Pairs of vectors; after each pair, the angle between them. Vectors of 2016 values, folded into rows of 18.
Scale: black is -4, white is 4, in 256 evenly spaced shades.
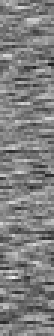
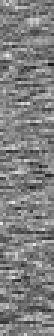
nearly parallel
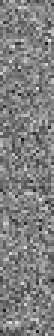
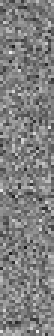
nearly opposite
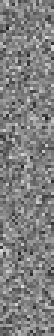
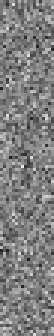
nearly opposite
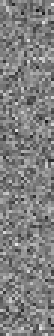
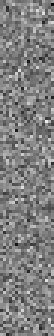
nearly opposite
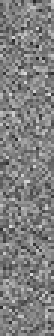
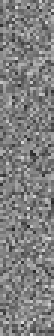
orthogonal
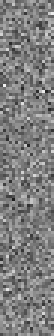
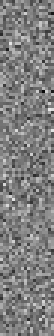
nearly opposite
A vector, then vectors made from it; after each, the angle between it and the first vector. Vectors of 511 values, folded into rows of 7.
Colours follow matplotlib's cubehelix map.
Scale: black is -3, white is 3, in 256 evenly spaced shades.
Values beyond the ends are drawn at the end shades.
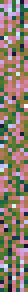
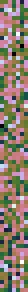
nearly parallel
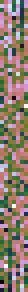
nearly parallel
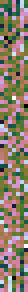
nearly opposite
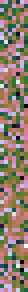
partly opposed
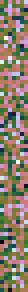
partly aligned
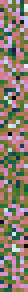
partly aligned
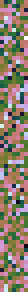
orthogonal
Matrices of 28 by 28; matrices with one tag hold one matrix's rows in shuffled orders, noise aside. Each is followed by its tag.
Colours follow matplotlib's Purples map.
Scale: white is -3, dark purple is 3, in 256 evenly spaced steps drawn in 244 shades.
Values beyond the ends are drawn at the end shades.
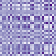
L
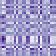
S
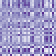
L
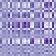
L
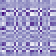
S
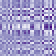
L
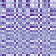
S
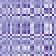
L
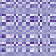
S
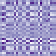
S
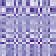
S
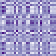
S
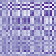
L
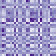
S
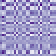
S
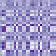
S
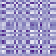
S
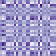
S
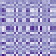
S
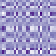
S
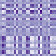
S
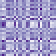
S
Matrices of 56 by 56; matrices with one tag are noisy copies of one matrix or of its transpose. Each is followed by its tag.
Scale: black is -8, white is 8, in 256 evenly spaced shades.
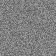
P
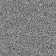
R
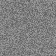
R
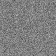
R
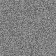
P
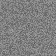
R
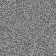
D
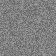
P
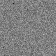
P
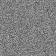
R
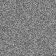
D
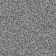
D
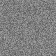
P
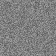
R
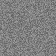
R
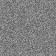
R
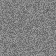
R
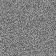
R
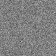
P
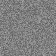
P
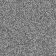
D
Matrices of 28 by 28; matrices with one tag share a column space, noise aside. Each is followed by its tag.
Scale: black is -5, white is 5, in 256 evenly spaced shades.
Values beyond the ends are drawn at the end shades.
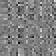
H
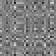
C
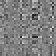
H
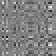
C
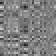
C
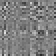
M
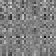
H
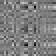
C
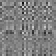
M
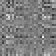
H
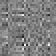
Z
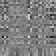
H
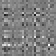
Z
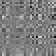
H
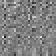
H
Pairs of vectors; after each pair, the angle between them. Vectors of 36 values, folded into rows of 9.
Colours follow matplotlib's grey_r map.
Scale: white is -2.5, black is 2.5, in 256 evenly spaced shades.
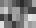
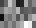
partly aligned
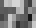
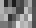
nearly opposite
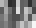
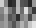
nearly parallel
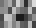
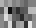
partly aligned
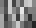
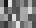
partly aligned
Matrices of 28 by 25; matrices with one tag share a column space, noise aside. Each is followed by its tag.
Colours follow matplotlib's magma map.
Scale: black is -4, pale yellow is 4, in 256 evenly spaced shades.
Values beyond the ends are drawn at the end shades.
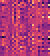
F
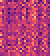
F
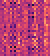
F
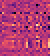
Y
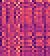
F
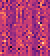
F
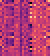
F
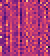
F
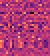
Y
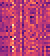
F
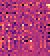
Y
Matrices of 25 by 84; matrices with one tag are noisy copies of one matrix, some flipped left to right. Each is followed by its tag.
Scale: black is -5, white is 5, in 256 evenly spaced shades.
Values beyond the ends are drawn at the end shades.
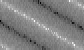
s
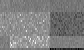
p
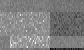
p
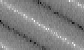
s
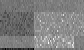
p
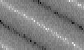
s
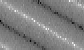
s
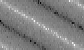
s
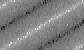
s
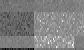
p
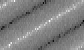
s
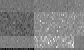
p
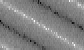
s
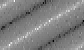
s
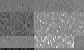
p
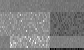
p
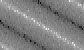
s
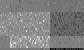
p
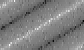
s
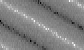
s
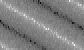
s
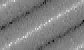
s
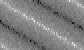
s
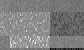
p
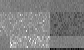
p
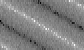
s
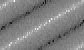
s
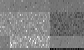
p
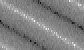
s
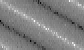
s
